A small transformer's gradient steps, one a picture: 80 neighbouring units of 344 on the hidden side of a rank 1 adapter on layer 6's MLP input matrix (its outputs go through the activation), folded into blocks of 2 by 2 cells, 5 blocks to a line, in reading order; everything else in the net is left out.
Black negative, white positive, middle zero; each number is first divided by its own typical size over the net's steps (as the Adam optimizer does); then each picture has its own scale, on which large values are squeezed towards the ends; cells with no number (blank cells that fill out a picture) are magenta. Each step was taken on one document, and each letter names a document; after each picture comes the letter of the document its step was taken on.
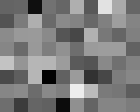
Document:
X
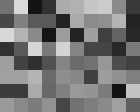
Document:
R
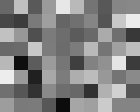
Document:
R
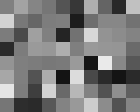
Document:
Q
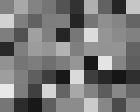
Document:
Q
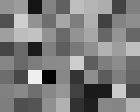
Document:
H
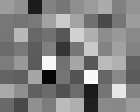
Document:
H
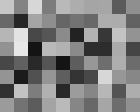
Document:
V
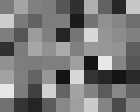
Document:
Q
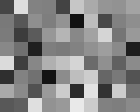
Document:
H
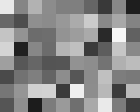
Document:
V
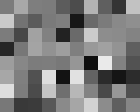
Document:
Q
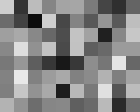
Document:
V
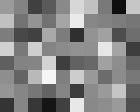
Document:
H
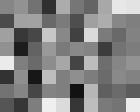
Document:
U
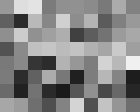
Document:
V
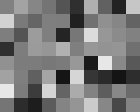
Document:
Q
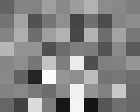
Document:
H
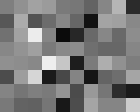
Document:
X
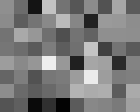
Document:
X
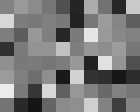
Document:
Q
